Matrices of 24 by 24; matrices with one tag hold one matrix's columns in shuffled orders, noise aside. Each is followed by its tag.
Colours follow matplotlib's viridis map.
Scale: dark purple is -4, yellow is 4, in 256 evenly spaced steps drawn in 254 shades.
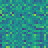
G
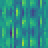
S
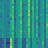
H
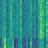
H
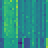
H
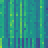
H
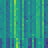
H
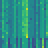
H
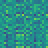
G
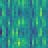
S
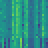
H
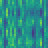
S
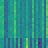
H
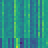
H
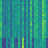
H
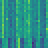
H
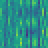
S
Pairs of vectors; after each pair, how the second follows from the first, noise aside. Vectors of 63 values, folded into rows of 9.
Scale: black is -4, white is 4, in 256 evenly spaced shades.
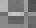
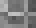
copied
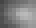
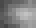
copied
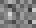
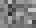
sign-scrambled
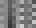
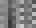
copied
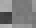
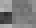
copied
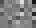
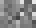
sign-scrambled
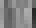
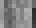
copied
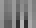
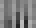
copied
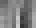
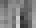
copied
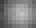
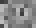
sign-scrambled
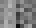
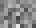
sign-scrambled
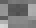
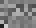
sign-scrambled
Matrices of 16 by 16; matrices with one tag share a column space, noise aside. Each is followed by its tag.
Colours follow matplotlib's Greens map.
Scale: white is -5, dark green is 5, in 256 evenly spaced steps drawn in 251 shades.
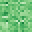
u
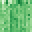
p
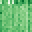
p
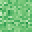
u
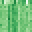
p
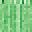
p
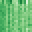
p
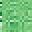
u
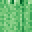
p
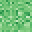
u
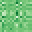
u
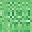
u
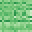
u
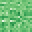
u
